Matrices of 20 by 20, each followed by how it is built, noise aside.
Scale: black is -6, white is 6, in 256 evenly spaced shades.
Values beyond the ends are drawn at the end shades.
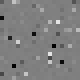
sparse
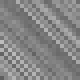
Toeplitz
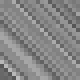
Toeplitz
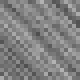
Toeplitz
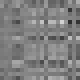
low rank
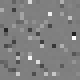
sparse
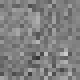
low rank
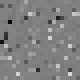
sparse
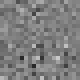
low rank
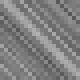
Toeplitz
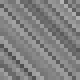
Toeplitz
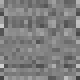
low rank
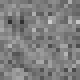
low rank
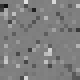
sparse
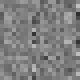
low rank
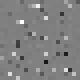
sparse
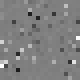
sparse
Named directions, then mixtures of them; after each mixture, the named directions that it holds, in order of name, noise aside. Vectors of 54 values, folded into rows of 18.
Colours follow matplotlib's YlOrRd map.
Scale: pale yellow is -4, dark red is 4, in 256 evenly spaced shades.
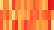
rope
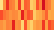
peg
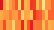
peg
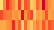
peg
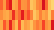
peg, rope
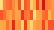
peg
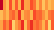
peg, rope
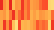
rope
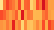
peg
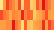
peg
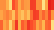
peg, rope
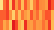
peg, rope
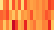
peg, rope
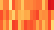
rope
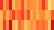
rope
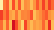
peg, rope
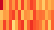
peg, rope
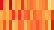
peg, rope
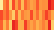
peg, rope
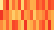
peg, rope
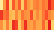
peg, rope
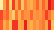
peg, rope
